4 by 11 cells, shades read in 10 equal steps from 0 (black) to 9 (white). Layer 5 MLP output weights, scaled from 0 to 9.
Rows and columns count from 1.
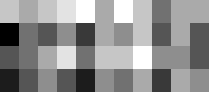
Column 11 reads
6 3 3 5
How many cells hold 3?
7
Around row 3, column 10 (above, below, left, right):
6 6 5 3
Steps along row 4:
up up down down up down up down up down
